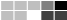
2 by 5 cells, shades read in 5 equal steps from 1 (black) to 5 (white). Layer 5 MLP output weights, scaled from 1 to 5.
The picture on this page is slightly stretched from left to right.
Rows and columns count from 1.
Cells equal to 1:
1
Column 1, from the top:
4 4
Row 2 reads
4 4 5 2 2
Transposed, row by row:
4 4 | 4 4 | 4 5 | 3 2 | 1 2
